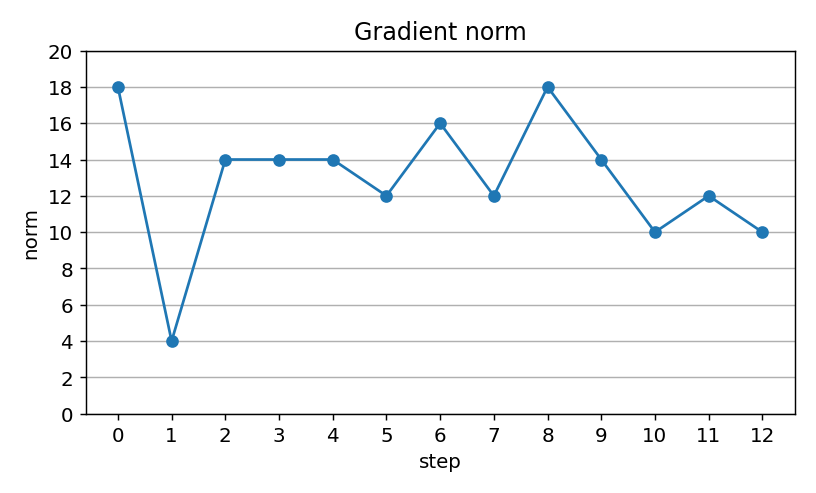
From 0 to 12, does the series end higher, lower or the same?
lower
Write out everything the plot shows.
Title: Gradient norm
x-axis: step, ticks 0 1 2 3 4 5 6 7 8 9 10 11 12
y-axis: norm, ticks 0 2 4 6 8 10 12 14 16 18 20
Values:
18 4 14 14 14 12 16 12 18 14 10 12 10
